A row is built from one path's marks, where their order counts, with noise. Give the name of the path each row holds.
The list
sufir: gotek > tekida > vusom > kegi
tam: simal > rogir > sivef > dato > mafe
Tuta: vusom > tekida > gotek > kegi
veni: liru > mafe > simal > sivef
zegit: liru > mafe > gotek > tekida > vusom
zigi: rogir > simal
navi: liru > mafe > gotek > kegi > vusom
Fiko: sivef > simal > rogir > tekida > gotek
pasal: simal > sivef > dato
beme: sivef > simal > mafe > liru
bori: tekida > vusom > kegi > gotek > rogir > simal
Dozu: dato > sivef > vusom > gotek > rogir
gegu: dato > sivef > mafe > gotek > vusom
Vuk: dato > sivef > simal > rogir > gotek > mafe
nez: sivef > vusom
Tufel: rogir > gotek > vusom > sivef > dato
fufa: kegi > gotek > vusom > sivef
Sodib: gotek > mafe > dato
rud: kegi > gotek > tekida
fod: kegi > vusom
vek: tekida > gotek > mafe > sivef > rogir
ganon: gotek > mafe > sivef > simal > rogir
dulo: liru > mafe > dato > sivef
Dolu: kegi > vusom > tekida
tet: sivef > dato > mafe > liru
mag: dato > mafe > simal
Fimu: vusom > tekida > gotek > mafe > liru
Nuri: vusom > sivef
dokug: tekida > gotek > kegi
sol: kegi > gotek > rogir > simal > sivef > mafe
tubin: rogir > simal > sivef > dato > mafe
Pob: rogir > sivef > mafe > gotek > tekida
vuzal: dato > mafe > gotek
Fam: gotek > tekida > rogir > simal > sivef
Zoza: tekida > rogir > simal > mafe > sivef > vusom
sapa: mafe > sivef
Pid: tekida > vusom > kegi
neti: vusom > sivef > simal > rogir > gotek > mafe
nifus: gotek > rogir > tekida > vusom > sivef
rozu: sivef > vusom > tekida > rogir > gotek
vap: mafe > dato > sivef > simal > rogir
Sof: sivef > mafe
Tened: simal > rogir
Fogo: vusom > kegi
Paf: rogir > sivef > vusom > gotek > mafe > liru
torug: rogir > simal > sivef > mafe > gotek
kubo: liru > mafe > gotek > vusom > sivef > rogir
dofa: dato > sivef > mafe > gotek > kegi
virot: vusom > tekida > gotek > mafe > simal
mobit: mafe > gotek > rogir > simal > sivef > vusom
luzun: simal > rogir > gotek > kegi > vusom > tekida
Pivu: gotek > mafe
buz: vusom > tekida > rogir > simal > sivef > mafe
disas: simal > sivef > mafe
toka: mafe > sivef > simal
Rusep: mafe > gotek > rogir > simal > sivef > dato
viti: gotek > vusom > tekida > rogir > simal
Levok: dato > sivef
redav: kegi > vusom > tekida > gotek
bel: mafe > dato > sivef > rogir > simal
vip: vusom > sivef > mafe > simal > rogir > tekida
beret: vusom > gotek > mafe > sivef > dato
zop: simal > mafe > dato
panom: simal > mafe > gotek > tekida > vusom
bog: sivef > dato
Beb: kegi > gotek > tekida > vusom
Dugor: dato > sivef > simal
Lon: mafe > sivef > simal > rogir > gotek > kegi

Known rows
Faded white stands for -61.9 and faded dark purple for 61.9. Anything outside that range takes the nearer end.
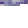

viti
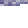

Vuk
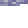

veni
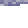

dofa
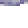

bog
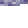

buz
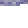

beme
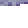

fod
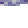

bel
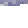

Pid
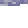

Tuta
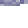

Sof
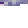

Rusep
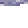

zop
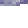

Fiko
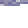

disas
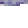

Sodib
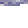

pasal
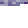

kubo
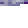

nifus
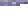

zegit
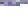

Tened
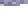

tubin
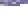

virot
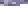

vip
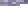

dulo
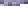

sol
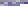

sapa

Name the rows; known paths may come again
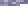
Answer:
veni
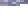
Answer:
dulo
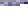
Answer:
fufa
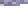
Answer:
tubin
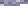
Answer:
tam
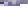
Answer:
Rusep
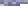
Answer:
dofa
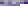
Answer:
Fam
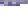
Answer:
vek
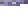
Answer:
Fimu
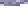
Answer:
zop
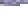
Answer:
Pivu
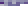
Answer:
ganon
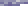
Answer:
Levok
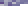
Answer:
neti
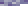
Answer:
buz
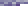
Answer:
gegu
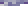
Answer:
Lon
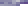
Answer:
rozu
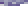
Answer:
beret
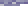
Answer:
torug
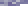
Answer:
Nuri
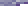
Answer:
panom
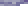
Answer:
tet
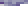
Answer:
Sodib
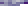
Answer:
nifus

